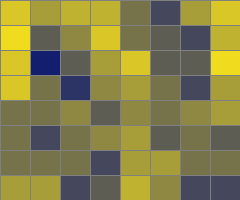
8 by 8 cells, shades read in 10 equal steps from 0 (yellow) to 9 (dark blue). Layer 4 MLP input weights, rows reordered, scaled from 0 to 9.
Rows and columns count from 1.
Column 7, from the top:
3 7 6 7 4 5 5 7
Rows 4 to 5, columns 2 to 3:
5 8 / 5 4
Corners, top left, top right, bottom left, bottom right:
1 1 3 7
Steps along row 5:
same down up down up down down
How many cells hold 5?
15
